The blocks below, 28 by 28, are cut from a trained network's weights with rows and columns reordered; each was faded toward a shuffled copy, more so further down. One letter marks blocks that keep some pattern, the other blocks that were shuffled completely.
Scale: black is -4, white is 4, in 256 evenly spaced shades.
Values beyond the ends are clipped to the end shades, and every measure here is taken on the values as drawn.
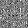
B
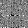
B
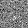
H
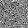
H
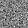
H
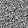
H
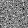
H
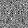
B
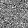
H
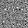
B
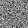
H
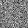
B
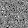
H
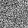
H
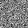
H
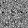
B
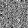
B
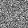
H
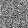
H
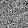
H
